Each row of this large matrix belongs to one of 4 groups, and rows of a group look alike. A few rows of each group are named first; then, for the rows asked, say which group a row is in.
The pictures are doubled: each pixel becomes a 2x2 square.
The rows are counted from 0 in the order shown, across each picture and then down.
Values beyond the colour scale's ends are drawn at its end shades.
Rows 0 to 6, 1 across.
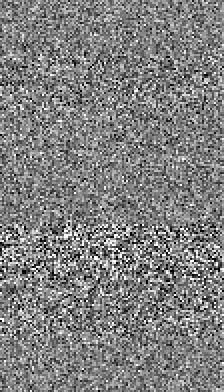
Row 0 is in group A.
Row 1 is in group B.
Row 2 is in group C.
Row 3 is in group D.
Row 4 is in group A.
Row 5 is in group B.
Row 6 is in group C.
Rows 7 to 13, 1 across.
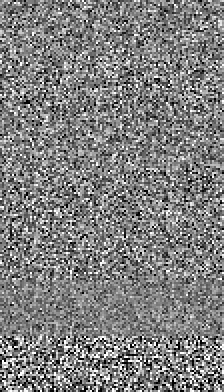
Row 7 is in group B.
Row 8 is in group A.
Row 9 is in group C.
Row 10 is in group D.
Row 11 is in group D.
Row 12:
D
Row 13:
A
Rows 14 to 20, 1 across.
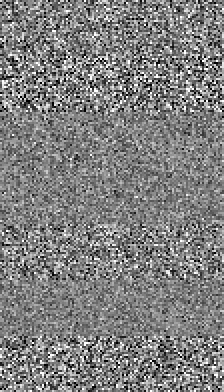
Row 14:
A
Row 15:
A
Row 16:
D
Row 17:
C
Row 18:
A
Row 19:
D
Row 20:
B
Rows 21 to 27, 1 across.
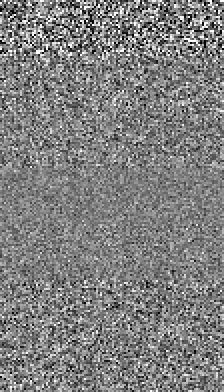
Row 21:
B
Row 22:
C
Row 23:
C
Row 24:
B
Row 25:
A
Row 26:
C
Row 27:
B
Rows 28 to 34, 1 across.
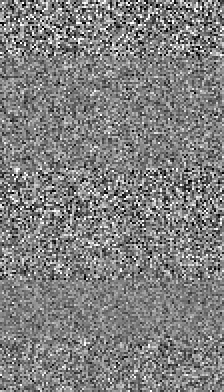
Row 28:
C
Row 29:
A
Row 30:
A
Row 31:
D
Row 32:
A
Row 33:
D
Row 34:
B
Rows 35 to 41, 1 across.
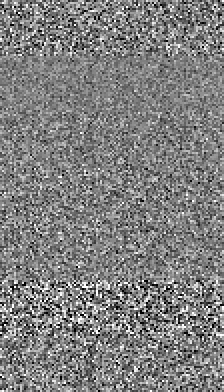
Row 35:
D
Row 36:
B
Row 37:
B
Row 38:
C
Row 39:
C
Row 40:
C
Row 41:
B
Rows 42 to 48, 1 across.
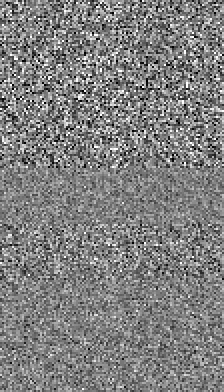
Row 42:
A
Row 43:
C
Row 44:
A
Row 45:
C
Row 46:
A
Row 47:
A
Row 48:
B
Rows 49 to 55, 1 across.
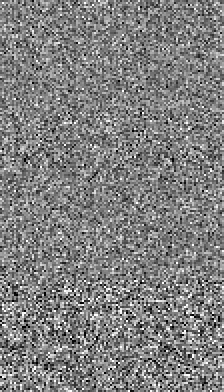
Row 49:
C
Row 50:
C
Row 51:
A
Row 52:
B
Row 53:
C
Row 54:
A
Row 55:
B
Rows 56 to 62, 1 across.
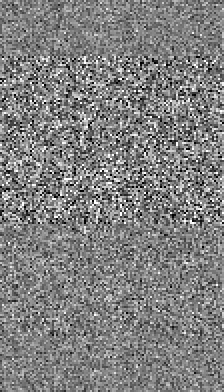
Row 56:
A
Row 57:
C
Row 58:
B
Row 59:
A
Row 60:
B
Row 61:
A
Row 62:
A
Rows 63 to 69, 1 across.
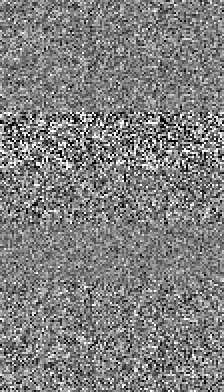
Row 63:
B
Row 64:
B
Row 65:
B
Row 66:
D
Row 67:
C
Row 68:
B
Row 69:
B
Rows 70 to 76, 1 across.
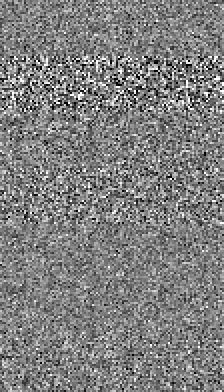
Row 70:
A
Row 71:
C
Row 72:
B
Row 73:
C
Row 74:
B
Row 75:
B
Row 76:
A
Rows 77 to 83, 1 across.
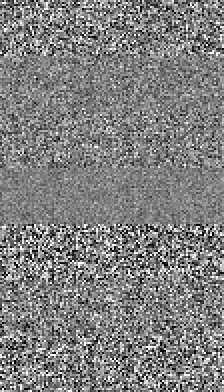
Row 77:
C
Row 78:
B
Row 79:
A
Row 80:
A
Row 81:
C
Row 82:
A
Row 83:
B
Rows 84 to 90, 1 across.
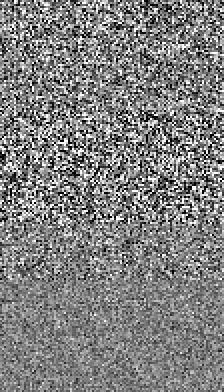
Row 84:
C
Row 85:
C
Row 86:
C
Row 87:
B
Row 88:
A
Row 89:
A
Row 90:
D
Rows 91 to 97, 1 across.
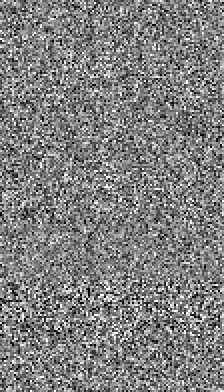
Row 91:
B
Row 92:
A
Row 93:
D
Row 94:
A
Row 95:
B
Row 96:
A
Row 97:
C
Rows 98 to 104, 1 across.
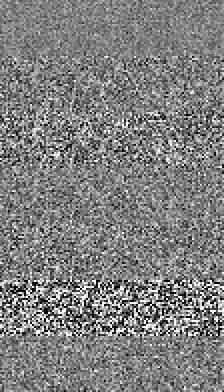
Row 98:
A
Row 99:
D
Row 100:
D
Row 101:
D
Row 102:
D
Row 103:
B
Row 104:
A
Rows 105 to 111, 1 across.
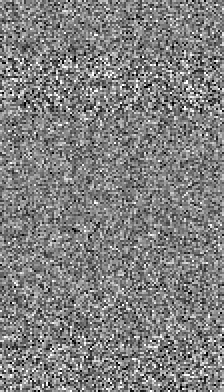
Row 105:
A
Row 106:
A
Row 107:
B
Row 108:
A
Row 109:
B
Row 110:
D
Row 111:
B
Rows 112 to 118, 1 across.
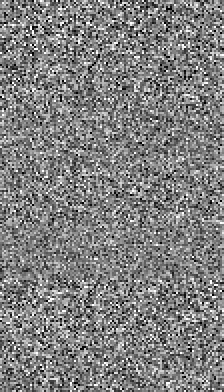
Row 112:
C
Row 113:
B
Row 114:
C
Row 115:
C
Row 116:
A
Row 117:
B
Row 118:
D
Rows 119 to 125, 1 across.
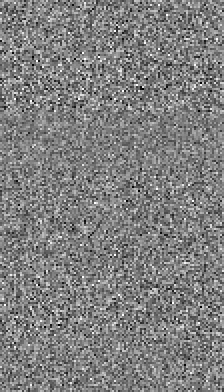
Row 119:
B
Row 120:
C
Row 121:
B
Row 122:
A
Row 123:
B
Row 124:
C
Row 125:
D
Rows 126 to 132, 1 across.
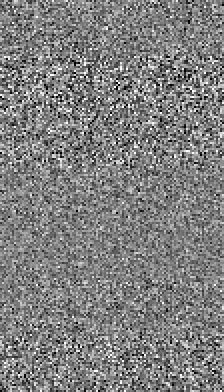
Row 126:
D
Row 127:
B
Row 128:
B
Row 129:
C
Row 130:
C
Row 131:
C
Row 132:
A
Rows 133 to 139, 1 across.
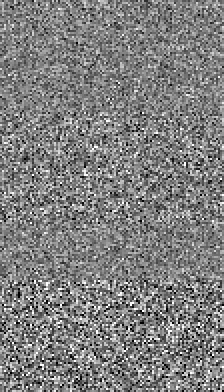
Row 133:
C
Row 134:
B
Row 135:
A
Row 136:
C
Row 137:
C
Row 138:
C
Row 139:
D
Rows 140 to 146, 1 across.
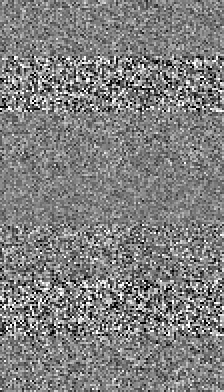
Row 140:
C
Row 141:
C
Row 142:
A
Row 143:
C
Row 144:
A
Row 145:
C
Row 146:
C
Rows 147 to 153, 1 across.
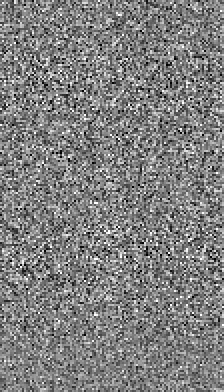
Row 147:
C
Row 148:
C
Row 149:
B
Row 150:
A
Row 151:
A
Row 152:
A
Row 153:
C
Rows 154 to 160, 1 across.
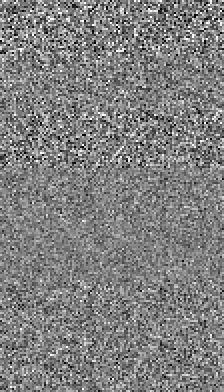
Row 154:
B
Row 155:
C
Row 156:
C
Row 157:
B
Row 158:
D
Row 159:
B
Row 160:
B
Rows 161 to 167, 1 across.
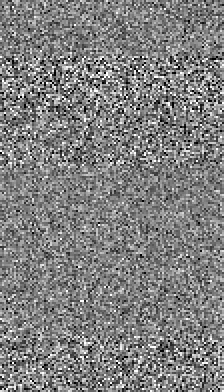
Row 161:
D
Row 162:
A
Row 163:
B
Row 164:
C
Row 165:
C
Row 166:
B
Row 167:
B
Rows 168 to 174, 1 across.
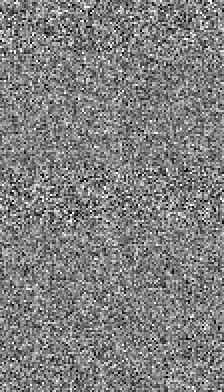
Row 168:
B
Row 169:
C
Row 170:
A
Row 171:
D
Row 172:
A
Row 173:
D
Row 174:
D
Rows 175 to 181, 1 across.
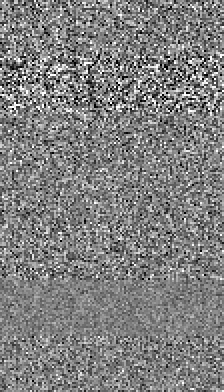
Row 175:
C
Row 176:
B
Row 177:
B
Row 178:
A
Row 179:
C
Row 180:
D
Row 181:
C
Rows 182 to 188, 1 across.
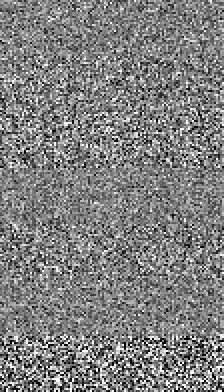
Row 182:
B
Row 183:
C
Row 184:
A
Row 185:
A
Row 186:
D
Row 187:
C
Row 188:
D
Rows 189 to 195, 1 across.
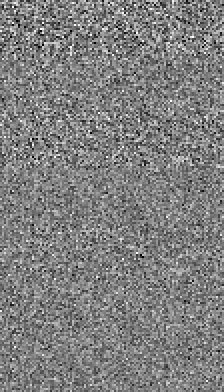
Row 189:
D
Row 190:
C
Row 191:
C
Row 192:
D
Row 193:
C
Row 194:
D
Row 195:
D
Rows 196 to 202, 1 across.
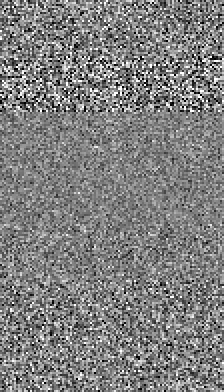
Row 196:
D
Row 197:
A
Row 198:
A
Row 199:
D
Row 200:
B
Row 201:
D
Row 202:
C
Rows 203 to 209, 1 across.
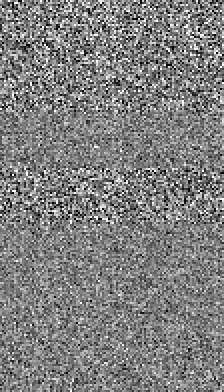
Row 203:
A
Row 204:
C
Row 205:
A
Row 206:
D
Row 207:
C
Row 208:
C
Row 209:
D
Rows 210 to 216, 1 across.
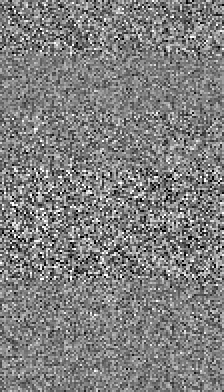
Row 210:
D
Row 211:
A
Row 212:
D
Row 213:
C
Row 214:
D
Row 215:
A
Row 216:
A
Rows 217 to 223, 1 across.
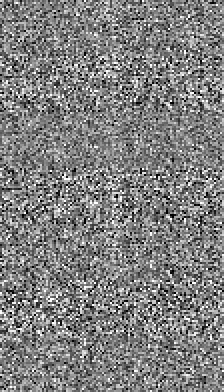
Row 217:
A
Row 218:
A
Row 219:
A
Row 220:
A
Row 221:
A
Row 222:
B
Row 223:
B
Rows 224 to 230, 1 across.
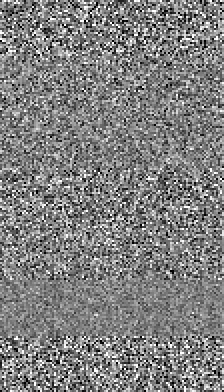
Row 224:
B
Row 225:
C
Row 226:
D
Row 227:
B
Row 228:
A
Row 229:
A
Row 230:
A
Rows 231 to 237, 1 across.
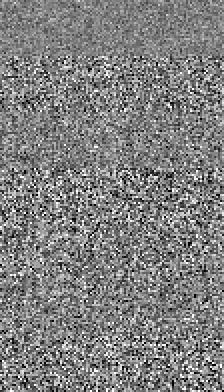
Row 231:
B
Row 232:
A
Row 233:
A
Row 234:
C
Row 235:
B
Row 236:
B
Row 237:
A
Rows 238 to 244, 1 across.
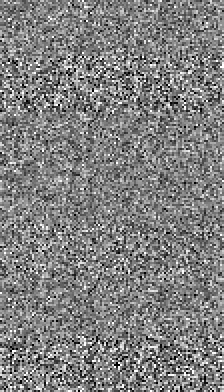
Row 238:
B
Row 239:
A
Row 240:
B
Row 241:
B
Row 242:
C
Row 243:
B
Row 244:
B
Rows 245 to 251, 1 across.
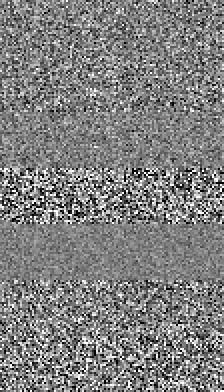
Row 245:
D
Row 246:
A
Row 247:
A
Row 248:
D
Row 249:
D
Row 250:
C
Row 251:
C
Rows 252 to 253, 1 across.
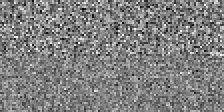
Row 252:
C
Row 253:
A
